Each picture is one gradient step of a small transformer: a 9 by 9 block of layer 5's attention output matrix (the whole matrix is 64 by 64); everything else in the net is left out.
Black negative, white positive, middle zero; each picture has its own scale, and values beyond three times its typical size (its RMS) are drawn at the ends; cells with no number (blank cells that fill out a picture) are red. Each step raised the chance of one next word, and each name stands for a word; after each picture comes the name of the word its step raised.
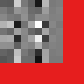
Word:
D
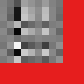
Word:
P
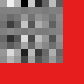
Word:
D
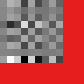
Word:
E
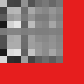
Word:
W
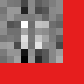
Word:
D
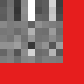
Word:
P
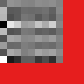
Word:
E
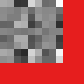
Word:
D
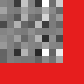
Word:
D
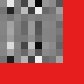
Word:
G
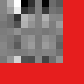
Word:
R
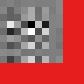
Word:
E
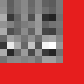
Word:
P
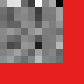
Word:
R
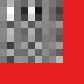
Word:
P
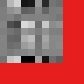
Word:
R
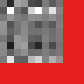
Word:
G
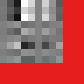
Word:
P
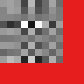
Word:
E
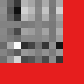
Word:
P
